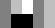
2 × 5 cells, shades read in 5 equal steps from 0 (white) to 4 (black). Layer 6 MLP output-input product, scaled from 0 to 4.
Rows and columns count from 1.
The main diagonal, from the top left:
2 4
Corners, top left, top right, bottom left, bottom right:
2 1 2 1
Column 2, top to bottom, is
1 4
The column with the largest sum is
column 2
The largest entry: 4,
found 2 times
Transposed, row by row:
2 2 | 1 4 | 0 4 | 2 2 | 1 1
